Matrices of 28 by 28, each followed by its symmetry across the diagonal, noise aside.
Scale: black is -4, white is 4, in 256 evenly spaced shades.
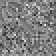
antisymmetric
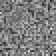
symmetric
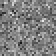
antisymmetric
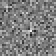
symmetric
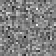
antisymmetric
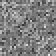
symmetric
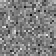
neither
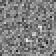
symmetric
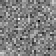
symmetric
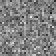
neither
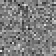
neither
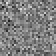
antisymmetric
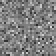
antisymmetric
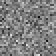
neither
